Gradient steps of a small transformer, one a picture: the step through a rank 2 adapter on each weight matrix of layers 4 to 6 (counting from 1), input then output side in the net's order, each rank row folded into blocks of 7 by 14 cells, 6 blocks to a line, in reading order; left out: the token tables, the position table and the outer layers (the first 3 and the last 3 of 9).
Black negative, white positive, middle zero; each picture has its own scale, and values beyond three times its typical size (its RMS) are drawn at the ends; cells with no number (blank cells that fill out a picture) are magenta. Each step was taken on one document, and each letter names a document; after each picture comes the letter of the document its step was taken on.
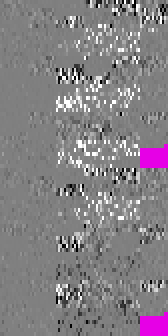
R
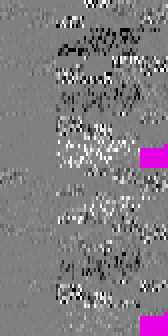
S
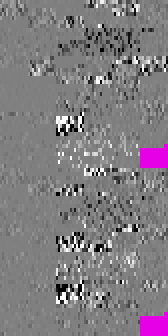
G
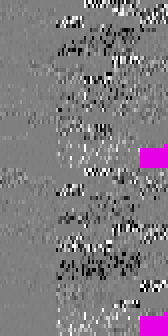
S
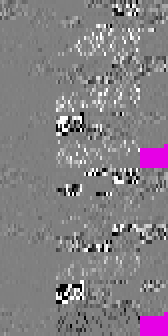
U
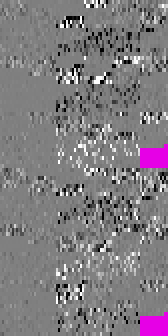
G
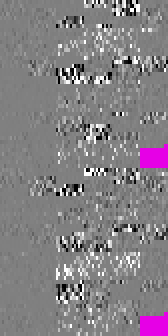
G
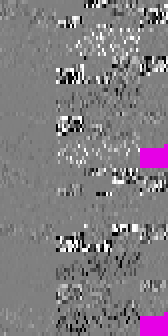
U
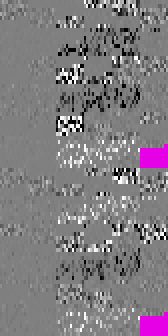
S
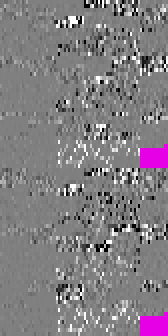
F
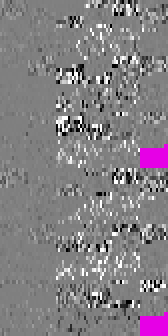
U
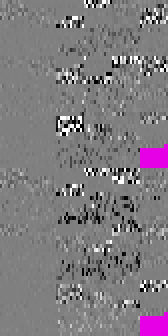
S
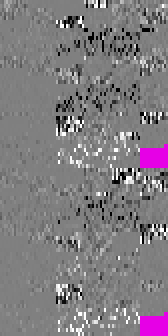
R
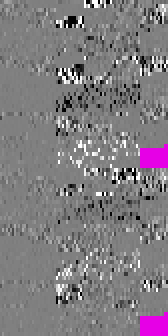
R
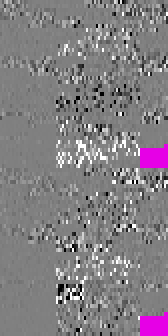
F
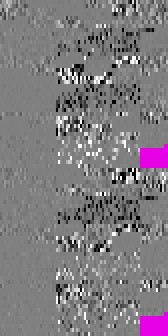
R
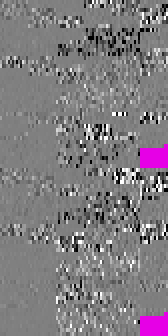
F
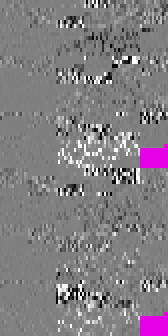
R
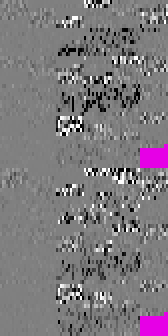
S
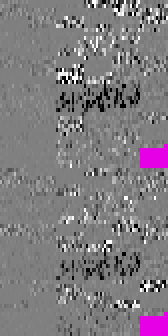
S
